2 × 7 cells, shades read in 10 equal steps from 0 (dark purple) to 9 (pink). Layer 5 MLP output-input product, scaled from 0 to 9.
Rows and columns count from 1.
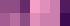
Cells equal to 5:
1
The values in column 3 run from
2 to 4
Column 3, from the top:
2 4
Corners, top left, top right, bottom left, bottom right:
4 1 5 0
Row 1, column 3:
2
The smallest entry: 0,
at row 2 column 7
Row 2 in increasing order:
0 4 5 6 7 7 8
